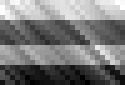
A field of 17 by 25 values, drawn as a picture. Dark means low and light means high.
Values rise toward the top. Overall the values sit about 50% of the way up the scale. Horizontal stripes repeat 2 times down the table.
